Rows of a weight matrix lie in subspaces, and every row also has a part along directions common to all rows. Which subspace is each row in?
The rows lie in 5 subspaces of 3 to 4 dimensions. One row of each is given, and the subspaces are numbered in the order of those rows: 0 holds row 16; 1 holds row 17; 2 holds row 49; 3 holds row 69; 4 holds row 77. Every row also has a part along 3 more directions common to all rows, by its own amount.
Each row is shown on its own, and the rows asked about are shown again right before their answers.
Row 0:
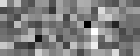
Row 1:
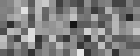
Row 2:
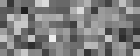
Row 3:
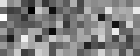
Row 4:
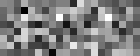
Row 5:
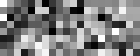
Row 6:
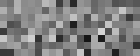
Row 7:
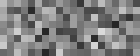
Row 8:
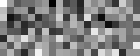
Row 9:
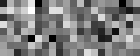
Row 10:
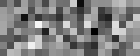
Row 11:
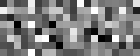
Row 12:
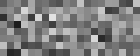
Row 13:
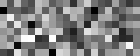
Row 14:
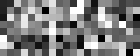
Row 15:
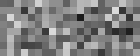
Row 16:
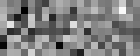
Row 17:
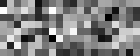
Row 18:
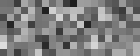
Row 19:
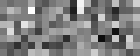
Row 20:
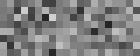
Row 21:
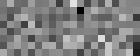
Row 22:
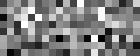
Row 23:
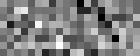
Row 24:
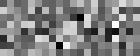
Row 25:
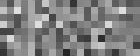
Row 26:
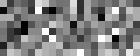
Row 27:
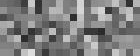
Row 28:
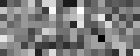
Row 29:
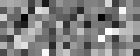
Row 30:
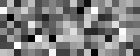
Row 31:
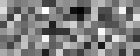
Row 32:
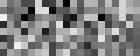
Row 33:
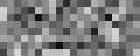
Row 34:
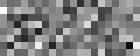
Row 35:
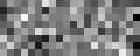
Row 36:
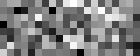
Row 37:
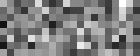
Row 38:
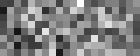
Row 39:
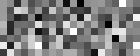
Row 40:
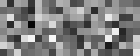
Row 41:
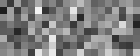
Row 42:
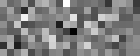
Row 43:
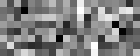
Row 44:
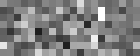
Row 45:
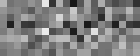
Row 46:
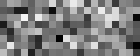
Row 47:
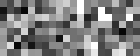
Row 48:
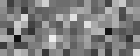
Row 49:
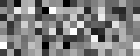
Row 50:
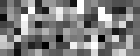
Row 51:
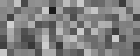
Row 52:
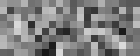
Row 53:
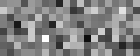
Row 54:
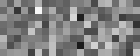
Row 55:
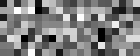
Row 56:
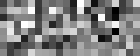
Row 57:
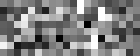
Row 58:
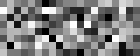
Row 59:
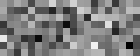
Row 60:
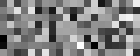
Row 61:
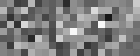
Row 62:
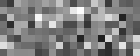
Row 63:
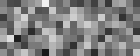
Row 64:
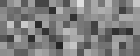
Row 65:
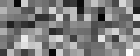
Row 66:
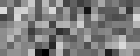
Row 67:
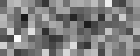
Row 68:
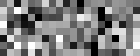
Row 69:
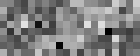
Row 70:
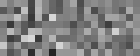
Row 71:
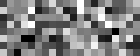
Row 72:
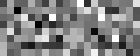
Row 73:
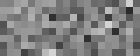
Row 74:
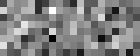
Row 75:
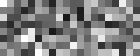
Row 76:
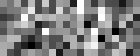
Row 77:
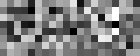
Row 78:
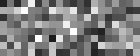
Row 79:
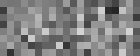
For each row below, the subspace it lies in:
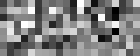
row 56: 4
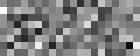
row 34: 4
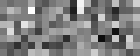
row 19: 4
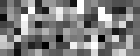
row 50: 2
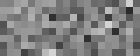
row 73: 0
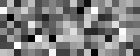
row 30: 4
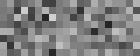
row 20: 0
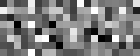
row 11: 0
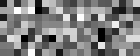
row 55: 1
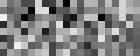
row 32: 3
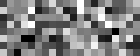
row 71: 4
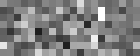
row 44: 2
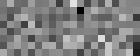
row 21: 4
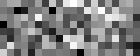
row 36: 4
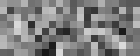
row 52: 1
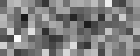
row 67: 3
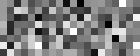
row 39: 2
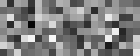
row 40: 4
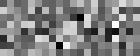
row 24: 3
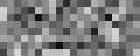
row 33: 0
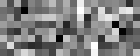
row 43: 0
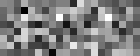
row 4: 2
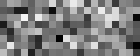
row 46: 4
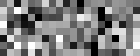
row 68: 1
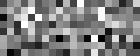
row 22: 0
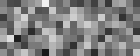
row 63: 3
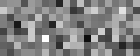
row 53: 0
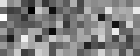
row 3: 3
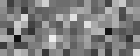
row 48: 3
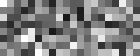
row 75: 2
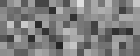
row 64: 3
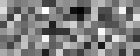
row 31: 1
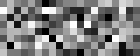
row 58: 1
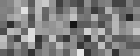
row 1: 0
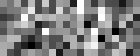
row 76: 2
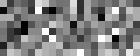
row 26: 1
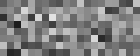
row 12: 0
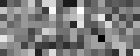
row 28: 0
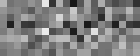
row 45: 2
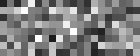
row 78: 4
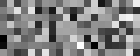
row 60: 1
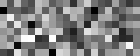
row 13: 4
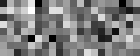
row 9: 3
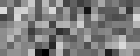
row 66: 1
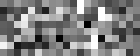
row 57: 2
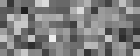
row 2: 3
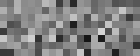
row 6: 0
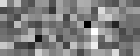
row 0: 2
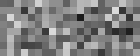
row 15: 3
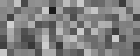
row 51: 2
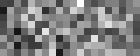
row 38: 1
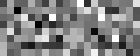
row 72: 0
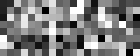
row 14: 1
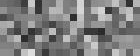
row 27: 0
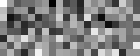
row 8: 2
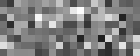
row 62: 4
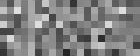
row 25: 0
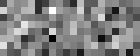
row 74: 1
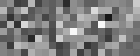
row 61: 3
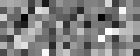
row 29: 3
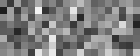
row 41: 1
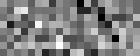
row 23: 0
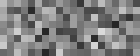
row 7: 1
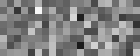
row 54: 1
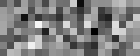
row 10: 2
